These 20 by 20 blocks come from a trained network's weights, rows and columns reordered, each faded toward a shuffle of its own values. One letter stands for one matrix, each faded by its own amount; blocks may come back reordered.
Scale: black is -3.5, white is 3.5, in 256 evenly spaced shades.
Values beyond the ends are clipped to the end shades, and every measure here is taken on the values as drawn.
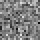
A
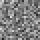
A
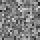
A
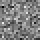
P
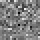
P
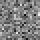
P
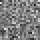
A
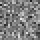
A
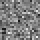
A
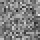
A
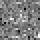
P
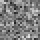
A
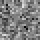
P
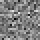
P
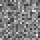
A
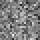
A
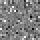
P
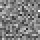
A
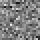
P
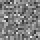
A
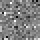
P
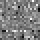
P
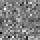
P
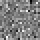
P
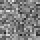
A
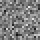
A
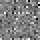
P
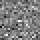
P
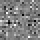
P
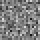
A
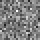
A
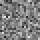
A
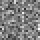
A
